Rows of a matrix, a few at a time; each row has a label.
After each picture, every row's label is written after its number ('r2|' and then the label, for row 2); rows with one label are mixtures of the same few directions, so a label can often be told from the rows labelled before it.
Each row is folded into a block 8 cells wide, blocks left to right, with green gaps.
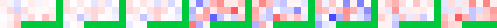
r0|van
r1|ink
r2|ink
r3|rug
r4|rug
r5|ink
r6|van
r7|ink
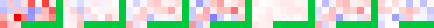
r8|ink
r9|van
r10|rug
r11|rug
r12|rug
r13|rug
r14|ink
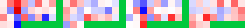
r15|van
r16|rug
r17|van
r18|ink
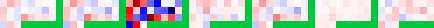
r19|rug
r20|rug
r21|rug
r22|van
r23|rug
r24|ink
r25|rug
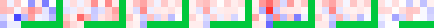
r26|ink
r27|ink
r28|van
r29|van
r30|van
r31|van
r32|ink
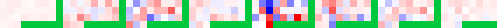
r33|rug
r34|ink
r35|rug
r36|rug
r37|van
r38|van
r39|rug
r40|van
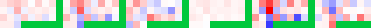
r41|van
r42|van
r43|rug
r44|van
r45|van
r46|van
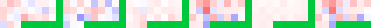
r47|rug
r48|ink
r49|van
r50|van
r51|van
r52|van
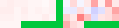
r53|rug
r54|ink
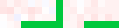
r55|ink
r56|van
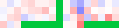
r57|rug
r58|van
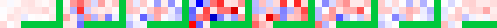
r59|rug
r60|van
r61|ink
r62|rug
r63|ink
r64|rug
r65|ink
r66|rug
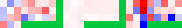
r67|rug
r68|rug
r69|van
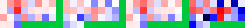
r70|van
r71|ink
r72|van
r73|ink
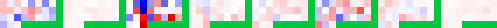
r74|ink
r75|ink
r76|van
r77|van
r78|rug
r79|rug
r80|rug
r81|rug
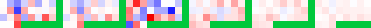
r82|van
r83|van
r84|rug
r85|ink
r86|ink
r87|van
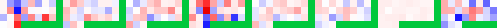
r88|van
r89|rug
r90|rug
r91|van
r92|rug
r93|ink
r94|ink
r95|ink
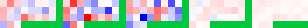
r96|rug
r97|rug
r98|ink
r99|rug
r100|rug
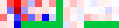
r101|van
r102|rug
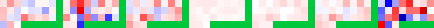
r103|rug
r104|van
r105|ink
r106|van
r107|ink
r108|ink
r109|rug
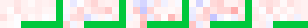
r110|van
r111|rug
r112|van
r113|rug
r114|van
